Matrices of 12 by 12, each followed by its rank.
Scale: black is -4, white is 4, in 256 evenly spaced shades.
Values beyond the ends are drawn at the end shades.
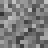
full rank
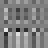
one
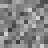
full rank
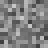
full rank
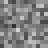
full rank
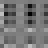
one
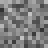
full rank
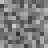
full rank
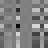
one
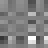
one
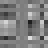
one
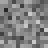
full rank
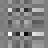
one
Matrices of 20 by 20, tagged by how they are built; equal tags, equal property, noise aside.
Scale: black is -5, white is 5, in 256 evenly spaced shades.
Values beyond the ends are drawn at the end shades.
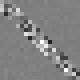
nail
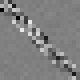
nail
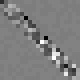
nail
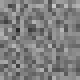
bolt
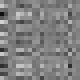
bolt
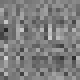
bolt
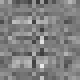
bolt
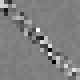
nail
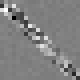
nail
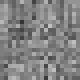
bolt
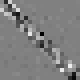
nail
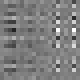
bolt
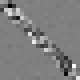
nail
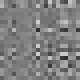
bolt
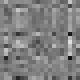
bolt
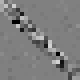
nail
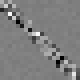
nail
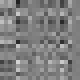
bolt
